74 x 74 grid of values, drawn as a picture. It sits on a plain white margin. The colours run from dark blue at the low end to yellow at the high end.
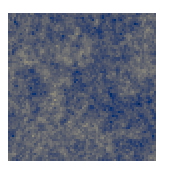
Grain: blotchy. Average level on the scale: 30%. Histogram: bell-shaped.
